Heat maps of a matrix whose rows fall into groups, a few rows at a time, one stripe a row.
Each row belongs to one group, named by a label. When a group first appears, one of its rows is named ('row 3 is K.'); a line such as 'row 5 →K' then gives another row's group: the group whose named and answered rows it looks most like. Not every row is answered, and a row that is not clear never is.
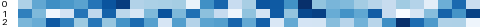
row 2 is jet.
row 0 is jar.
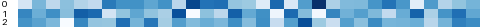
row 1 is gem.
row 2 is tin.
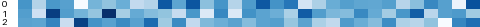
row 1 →jar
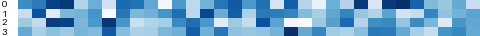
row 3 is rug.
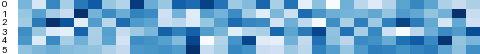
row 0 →jet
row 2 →jet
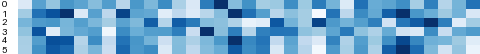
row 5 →jet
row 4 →jet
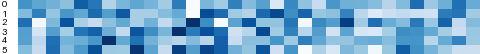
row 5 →jet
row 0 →gem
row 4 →jar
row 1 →jar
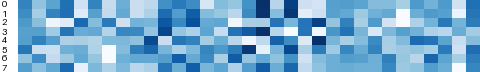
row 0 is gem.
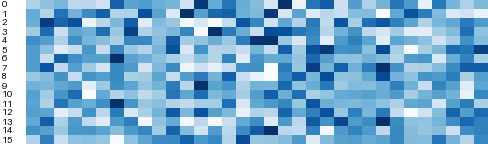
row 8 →rug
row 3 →jar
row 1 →jet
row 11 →jar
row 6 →jar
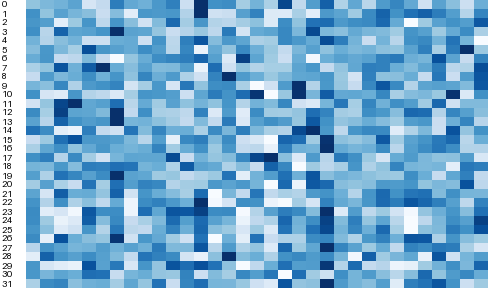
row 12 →jar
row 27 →rug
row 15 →rug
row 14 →tin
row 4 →rug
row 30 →gem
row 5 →gem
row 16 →rug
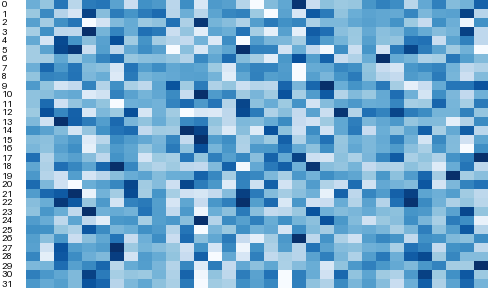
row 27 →jar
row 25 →gem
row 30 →gem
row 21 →jet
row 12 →jet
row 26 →rug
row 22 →jet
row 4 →jar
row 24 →rug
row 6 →rug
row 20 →tin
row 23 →gem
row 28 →jar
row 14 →tin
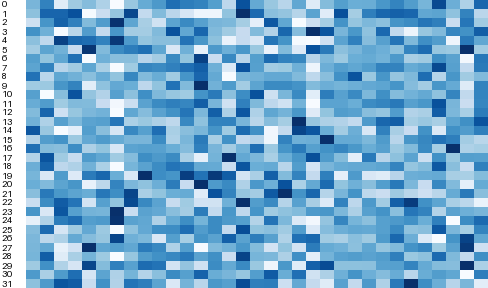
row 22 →jet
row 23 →jar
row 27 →gem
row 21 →jar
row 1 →jet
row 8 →tin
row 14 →tin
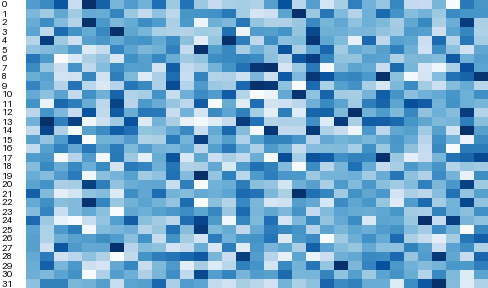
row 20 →gem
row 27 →jar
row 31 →rug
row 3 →jar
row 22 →gem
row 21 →tin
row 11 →jar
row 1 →rug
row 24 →tin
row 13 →jet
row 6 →tin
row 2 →gem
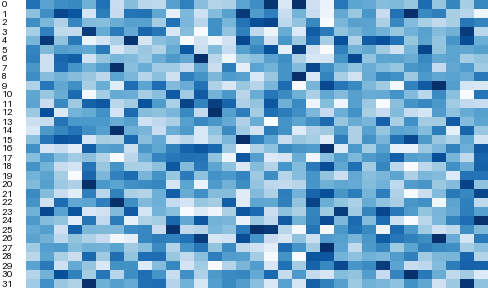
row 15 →jet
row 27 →rug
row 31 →gem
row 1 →jet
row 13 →rug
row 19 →tin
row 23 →jet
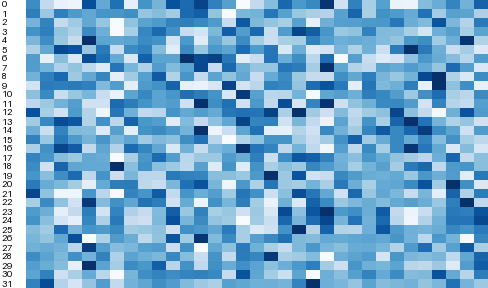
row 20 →tin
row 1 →tin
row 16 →jet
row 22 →gem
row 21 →tin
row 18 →jar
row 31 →tin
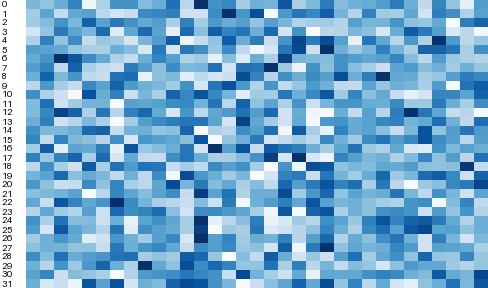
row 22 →jar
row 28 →tin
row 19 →rug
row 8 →jet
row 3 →jet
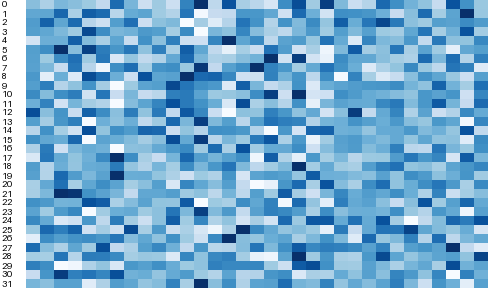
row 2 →jet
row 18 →rug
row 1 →gem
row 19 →jar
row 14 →gem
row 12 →tin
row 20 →rug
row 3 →gem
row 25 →jet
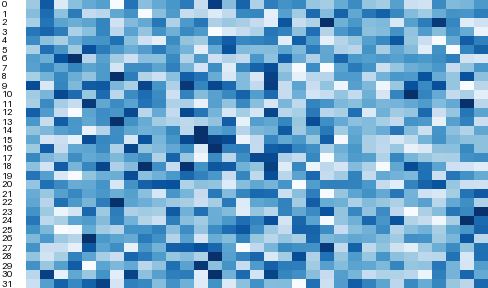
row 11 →gem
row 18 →jet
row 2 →rug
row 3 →tin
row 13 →jar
